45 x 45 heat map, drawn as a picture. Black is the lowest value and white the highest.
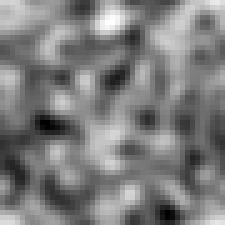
The histogram is bell-shaped. The texture is blotchy. There are no lone odd cells. The middle left is the ninth with the lowest average.
